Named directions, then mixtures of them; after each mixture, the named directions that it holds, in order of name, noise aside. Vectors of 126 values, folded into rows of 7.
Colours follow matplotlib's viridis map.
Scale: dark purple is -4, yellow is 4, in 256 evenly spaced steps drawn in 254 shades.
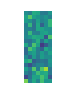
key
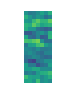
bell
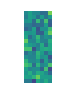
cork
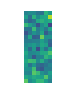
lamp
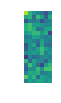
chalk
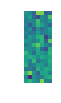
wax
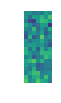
lamp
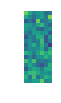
chalk, lamp, wax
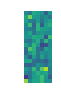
key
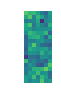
chalk, key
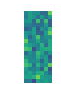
cork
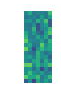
cork, key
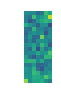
lamp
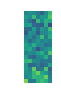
cork, key, lamp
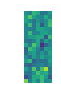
key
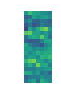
bell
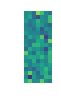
wax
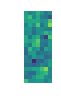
bell, key, lamp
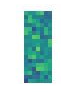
lamp, wax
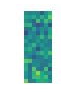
cork, key, lamp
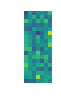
chalk, cork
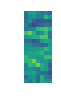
bell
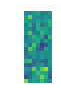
key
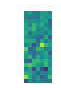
key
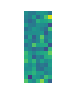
lamp, wax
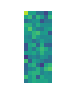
chalk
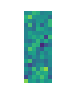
key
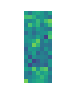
bell, key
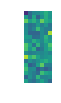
chalk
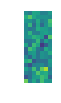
key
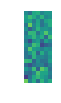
key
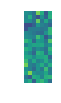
cork, wax
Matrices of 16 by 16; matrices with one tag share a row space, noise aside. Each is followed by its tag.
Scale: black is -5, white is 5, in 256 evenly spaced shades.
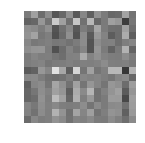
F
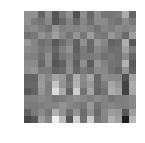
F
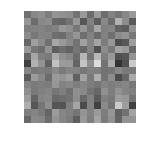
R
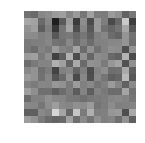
F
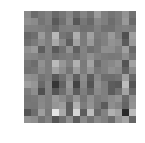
F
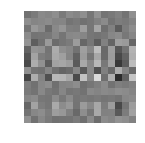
R
